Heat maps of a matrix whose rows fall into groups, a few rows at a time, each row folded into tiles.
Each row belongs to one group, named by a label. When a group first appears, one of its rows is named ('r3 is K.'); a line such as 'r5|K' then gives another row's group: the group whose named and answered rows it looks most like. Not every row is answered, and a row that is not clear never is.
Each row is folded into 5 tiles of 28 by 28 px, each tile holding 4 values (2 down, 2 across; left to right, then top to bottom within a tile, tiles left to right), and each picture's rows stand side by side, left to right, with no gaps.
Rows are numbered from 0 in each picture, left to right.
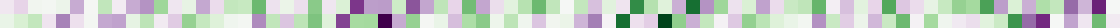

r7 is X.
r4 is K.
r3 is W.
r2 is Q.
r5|W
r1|W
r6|W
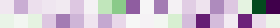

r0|Q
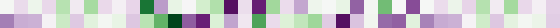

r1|X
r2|Q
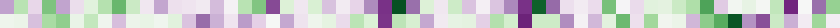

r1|Q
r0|W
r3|Q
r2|Q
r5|X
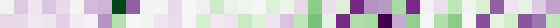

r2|Q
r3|Q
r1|K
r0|Q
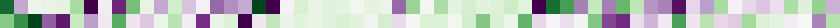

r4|X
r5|W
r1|Q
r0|X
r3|K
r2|K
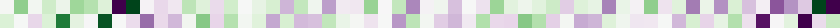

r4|W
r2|W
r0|K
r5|Q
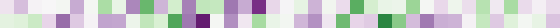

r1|X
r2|K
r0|Q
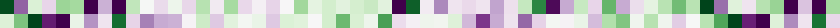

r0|X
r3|Q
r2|K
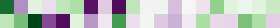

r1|K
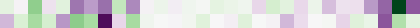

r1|K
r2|Q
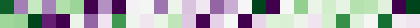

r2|K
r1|Q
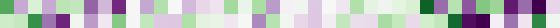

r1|W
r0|X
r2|K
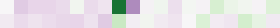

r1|K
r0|Q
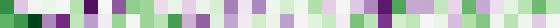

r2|Q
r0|X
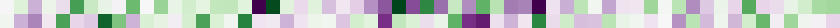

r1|K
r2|Q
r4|W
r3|X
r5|W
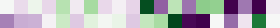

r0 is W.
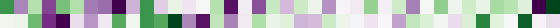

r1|X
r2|W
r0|X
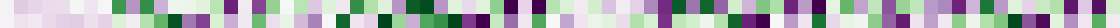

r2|K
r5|X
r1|X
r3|X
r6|X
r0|Q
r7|X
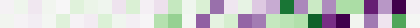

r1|Q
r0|K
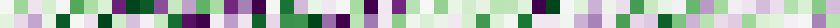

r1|X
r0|K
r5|W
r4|K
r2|X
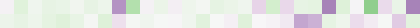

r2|W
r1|K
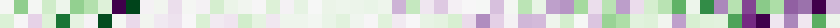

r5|X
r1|K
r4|W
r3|Q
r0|K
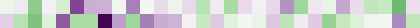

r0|Q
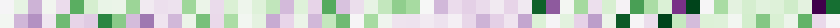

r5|K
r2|W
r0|K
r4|K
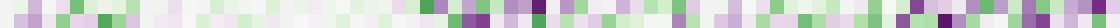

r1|K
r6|Q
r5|K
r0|K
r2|K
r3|X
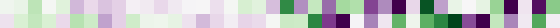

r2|X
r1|Q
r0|Q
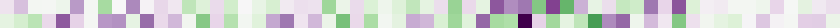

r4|X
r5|Q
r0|Q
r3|Q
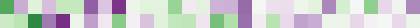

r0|X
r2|W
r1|Q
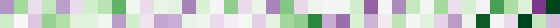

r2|X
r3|K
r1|W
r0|W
